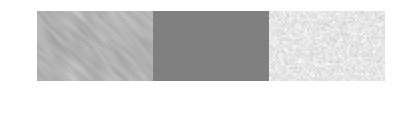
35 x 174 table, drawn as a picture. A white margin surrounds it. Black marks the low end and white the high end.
The table splits into one row of 3 panels. Panel 1,1: high, slanting down to the right, faint in contrast. Panel 1,2: middling, flat. Panel 1,3: very high, fine-grained, faint in contrast.
